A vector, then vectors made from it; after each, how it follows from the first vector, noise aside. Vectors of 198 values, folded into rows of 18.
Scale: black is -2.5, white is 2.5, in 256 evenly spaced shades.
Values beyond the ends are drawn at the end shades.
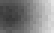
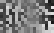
sign-scrambled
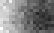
reversed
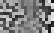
sign-scrambled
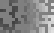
partly zeroed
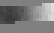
partly zeroed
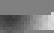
partly zeroed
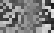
sign-scrambled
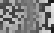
sign-scrambled
